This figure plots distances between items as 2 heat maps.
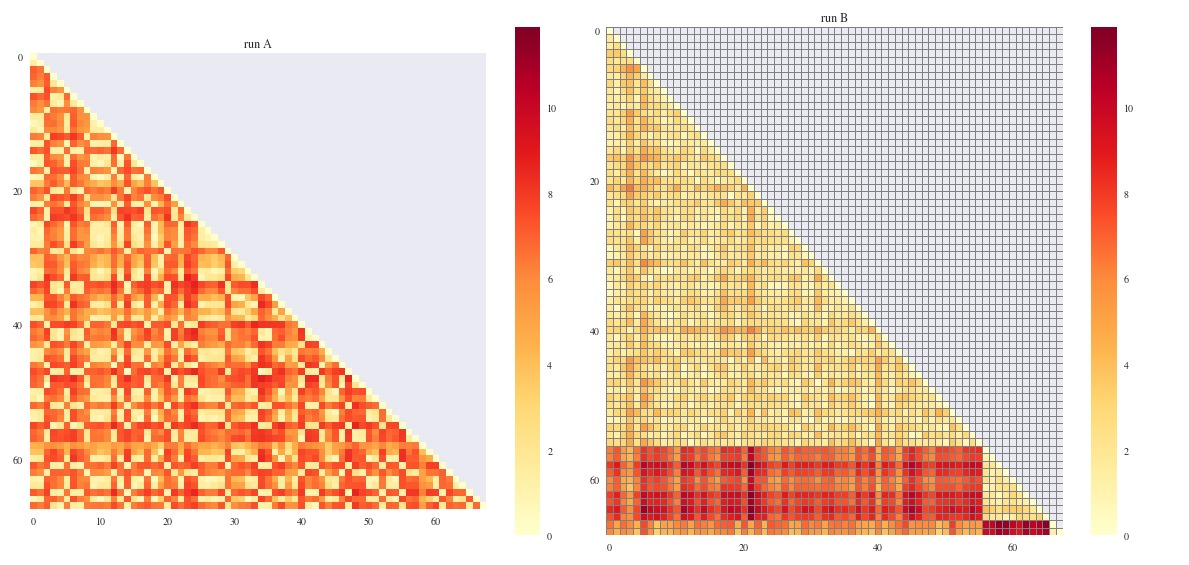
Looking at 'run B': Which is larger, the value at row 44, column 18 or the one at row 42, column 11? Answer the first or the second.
the second
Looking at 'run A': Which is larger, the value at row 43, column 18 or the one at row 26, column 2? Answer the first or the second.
the second
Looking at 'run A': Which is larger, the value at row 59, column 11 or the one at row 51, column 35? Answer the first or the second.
the second
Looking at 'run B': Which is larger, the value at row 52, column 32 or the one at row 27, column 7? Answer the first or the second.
the second
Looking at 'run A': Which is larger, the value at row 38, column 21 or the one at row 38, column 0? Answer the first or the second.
the first
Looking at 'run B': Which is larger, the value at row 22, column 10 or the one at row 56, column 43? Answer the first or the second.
the second
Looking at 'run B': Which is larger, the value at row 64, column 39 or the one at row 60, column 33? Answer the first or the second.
the first
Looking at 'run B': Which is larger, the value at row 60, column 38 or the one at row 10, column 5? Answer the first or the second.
the first
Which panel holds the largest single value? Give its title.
run B
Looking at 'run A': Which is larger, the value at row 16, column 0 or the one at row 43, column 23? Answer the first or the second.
the second
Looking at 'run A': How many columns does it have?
68
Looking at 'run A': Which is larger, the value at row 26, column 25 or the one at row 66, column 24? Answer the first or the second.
the second
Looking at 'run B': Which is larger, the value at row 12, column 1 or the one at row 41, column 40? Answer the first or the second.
the second
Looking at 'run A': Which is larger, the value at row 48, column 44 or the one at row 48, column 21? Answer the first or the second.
the first
